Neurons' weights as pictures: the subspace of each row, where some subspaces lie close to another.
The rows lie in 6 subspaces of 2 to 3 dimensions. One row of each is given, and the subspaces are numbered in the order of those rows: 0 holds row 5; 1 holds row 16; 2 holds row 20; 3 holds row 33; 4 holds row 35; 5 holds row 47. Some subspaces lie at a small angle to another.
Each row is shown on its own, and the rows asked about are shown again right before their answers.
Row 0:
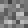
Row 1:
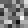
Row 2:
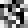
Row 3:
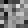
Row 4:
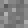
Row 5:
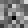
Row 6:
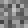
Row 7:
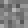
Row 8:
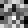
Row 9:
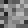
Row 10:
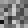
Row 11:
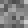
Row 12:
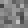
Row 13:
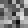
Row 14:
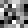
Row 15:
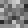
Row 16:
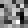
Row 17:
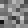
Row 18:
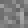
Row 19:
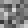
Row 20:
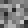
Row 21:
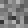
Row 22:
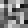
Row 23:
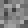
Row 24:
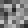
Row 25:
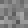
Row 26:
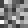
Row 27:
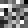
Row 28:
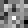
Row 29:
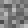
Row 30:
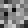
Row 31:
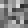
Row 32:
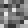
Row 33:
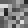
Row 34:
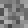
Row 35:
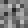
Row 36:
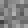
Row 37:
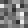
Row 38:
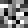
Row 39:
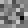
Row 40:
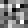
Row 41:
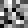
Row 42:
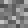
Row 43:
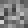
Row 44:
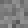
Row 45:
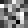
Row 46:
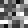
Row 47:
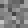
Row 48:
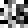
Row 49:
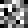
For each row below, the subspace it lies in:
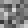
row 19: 2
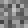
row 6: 4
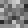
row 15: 0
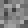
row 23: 2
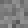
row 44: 5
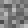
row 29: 2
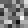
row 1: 1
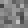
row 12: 1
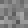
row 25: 5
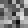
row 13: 1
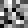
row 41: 3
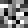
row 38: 3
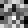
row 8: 0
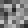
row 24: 2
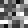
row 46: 3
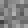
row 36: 5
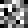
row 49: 5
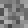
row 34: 1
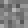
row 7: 4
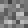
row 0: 3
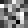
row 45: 5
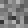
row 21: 1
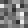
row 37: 1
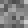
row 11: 0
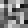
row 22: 4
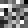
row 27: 3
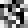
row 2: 5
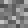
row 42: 3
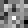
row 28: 0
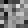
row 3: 0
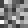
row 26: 3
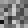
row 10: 4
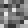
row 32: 2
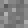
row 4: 0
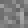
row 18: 1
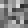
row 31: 4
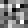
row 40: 4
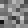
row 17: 5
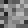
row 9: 0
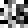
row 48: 3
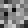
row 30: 2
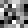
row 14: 0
